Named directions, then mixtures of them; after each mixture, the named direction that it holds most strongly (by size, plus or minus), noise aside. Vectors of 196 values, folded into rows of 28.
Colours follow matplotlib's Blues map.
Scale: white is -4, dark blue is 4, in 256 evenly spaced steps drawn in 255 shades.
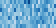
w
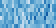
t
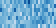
w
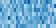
w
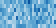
w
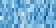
t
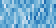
t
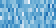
t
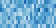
w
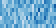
t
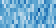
t
